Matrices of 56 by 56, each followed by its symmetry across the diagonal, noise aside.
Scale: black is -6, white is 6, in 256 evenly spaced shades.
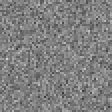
neither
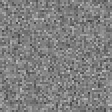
antisymmetric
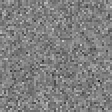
neither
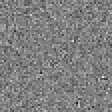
antisymmetric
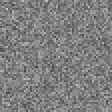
neither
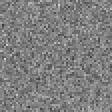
neither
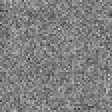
antisymmetric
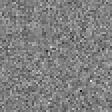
antisymmetric
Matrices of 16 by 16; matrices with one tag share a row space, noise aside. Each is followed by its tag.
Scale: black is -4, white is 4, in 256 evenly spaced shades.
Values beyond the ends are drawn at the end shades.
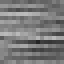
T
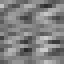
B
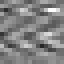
B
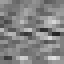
B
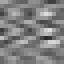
B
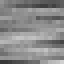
T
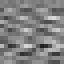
B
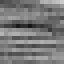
T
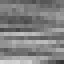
T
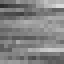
T
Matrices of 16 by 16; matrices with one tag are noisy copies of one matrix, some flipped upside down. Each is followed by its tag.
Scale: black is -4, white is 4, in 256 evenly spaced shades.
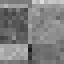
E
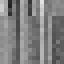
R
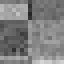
E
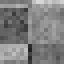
E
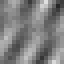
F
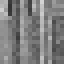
R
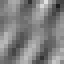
F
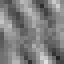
F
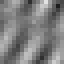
F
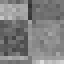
E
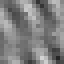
F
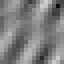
F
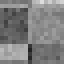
E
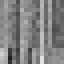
R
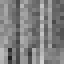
R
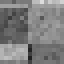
E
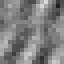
F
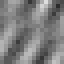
F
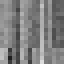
R
